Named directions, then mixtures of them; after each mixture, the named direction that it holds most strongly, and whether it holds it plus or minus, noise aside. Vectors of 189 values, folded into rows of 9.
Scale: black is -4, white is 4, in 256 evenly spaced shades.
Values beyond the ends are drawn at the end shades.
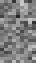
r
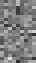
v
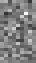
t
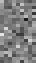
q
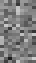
v, minus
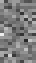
q, plus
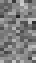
r, plus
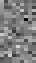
q, plus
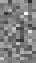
t, plus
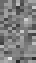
v, plus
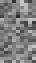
r, plus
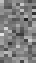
q, plus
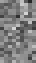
r, plus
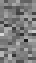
v, plus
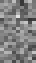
r, minus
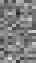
v, plus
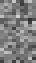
r, minus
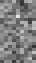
r, minus
